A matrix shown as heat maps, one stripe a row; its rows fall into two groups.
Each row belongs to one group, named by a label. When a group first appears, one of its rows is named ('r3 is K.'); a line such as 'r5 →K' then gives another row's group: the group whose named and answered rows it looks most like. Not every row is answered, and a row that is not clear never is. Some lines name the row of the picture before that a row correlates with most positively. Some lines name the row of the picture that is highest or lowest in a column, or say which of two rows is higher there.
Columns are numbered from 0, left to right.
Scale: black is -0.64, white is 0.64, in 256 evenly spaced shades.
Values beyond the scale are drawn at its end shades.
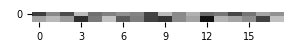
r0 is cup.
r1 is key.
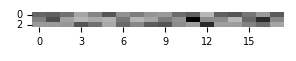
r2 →key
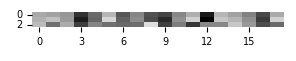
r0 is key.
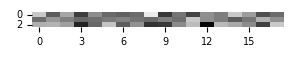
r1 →cup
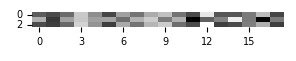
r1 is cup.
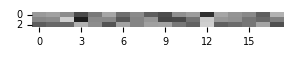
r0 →key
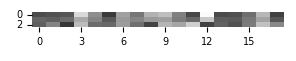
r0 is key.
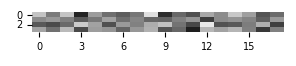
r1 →key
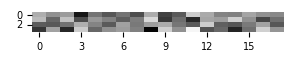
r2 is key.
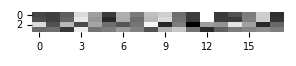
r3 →cup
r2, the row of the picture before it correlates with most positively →1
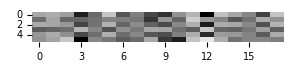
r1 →cup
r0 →key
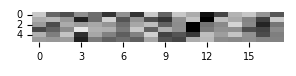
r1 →key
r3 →cup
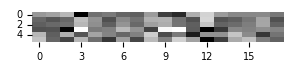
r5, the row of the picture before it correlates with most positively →0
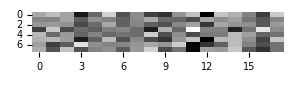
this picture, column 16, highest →3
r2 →key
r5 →key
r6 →cup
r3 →cup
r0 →key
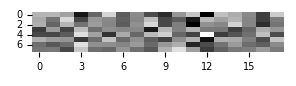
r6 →cup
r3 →cup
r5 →key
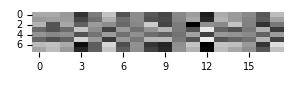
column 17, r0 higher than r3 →Yes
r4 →key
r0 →key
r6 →key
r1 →key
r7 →key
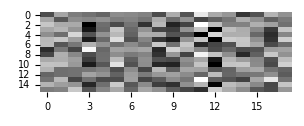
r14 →key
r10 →key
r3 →key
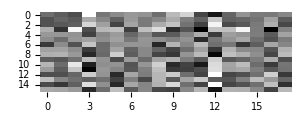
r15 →key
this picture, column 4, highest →3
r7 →key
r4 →key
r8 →key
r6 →cup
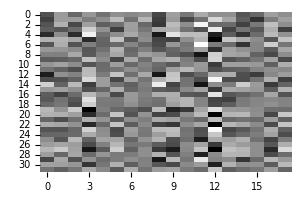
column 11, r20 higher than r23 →Yes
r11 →cup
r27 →key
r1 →cup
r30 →key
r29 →cup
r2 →cup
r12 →cup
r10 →key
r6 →cup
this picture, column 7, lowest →19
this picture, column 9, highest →4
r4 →cup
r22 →key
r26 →key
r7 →key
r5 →key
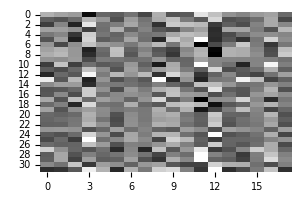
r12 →cup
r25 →cup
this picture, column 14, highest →13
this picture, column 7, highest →12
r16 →cup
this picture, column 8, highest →13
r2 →cup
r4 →cup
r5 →cup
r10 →cup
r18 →cup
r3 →key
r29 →cup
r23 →key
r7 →key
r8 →key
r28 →cup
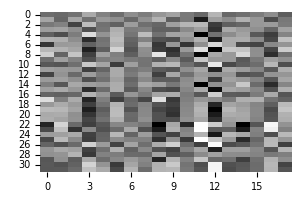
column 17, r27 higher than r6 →Yes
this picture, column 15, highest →17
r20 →key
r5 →key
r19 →key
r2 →cup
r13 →key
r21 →key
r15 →key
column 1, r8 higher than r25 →No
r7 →key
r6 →cup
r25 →cup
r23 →cup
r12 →cup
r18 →key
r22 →cup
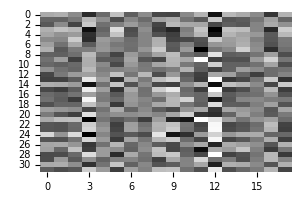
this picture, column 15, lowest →12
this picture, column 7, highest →12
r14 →key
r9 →cup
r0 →key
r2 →cup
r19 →key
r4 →key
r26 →key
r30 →key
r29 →cup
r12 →cup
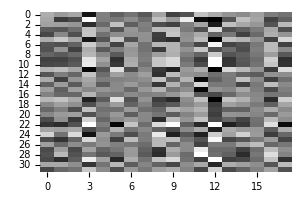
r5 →key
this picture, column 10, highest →1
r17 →key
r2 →key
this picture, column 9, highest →22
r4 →cup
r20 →key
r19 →cup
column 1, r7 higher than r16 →Yes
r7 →cup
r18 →key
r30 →key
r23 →key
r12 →cup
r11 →key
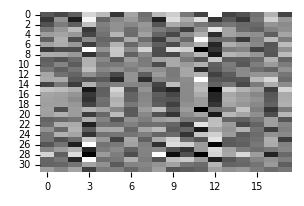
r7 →cup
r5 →cup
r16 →key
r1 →cup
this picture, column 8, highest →28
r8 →key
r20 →key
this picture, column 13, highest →15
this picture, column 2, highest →28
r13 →cup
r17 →key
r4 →key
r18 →key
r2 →cup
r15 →key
